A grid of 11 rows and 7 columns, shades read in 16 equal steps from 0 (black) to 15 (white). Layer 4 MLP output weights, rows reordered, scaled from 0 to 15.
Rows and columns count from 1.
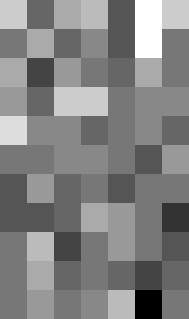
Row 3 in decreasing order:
10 10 9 7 7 6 4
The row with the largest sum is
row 1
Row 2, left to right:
7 10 6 8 5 15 7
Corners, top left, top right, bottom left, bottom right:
12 12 7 7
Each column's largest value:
13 11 12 12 11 15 12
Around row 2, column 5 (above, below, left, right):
5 6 8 15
